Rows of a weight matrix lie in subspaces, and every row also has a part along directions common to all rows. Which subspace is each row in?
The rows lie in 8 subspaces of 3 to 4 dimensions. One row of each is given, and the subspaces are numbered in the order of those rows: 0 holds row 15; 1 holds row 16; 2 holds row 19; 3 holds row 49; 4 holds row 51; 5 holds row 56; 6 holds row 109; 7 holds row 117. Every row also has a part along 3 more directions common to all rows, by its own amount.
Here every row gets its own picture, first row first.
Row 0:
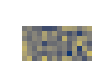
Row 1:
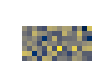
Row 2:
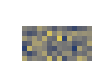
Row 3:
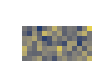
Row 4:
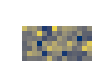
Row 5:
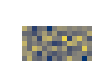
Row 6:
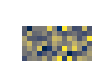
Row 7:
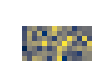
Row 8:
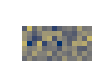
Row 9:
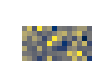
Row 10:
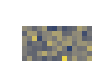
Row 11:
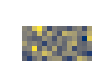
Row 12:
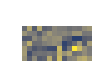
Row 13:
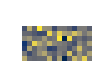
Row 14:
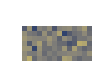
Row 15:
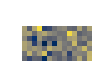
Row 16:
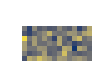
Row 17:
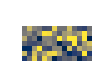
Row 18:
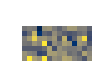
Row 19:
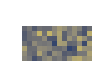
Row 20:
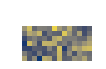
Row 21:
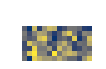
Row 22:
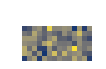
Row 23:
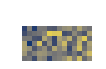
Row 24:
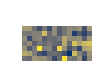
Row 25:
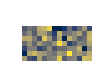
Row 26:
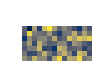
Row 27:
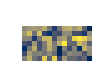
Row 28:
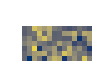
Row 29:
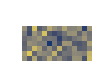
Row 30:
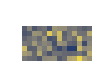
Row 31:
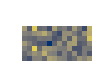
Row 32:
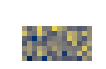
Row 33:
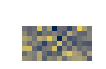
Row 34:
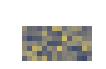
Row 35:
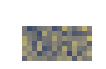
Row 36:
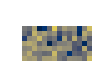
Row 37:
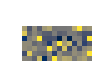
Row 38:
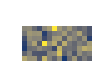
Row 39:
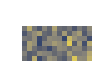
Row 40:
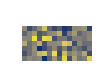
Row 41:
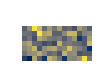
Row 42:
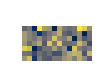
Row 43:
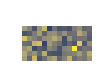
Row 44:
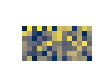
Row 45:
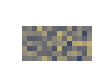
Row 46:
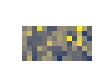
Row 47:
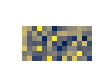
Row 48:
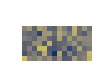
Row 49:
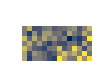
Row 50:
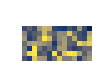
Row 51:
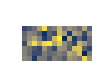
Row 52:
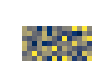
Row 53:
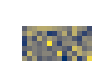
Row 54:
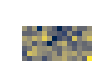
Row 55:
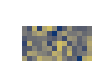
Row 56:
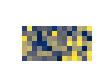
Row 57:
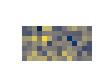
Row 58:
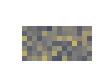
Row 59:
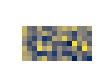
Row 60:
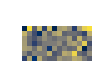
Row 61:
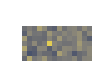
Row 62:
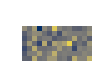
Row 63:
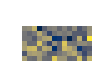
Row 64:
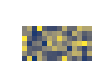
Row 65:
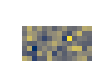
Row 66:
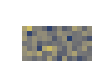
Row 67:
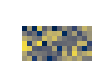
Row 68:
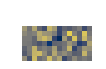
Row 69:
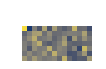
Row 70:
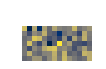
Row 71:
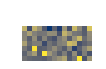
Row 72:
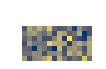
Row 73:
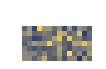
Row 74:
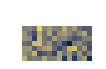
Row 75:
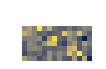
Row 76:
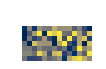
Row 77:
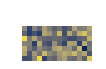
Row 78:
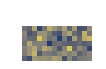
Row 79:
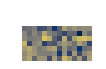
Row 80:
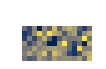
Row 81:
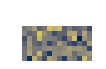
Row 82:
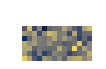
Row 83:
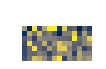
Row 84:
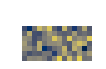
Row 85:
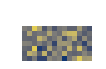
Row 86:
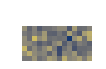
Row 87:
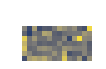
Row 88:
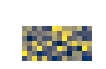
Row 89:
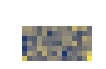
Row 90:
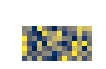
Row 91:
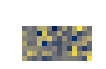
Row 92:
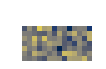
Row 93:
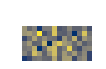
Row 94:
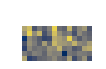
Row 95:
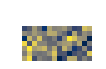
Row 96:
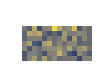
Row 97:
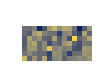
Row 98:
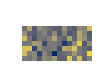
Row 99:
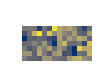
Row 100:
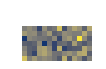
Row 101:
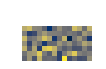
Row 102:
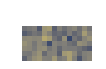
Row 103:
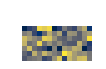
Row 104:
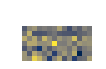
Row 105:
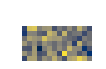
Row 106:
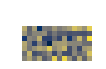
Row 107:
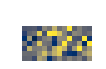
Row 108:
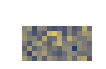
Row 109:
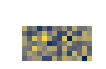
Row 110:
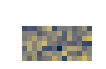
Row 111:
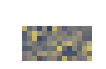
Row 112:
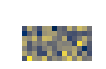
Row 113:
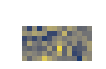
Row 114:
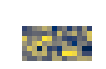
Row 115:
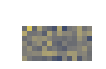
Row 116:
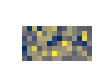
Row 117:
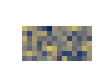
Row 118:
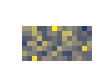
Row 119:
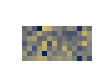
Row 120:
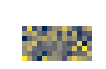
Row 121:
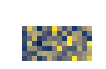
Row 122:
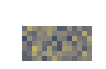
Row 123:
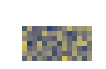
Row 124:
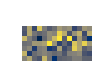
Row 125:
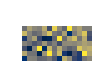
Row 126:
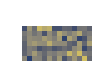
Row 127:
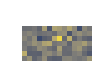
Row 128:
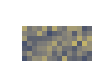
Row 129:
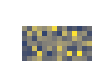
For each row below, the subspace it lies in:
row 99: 2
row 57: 0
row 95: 3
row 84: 7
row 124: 4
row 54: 6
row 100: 7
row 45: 6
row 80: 2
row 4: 7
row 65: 6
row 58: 4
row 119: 0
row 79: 3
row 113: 6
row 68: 4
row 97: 3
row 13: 1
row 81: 0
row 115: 7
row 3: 3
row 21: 6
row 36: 3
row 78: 5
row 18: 0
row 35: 7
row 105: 0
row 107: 2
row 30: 2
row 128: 3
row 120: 3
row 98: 5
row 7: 2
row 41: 0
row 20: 3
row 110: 7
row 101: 7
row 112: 0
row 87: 1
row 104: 2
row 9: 2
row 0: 3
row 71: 0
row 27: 3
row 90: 3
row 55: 6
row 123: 4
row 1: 1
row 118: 6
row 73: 6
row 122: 4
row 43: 5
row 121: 5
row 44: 5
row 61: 1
